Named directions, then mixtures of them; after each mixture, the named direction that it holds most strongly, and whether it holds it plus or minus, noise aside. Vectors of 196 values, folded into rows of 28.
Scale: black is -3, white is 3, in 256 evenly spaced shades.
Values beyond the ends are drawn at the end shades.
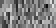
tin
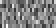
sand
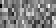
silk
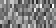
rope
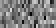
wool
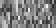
tin, minus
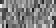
sand, minus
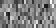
tin, plus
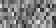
silk, minus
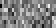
silk, plus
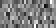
wool, minus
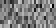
rope, minus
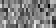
silk, minus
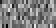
sand, minus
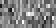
silk, plus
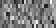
tin, plus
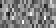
wool, minus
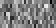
tin, minus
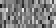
sand, plus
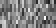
tin, minus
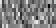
sand, plus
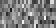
wool, minus
